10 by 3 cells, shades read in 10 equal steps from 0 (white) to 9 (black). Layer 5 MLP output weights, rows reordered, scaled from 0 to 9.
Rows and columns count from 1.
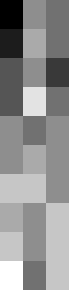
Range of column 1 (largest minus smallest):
9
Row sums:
18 16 17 12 13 11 8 9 8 7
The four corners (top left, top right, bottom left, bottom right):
9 5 0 2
